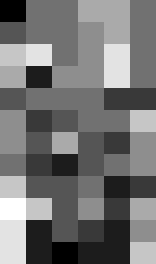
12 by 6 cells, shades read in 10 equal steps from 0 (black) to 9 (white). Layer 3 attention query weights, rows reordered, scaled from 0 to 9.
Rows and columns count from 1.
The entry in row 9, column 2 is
3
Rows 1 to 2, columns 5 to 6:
6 4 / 6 4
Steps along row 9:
down same up down up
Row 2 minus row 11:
-5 3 1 3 5 -1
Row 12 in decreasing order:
8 7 1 1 1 0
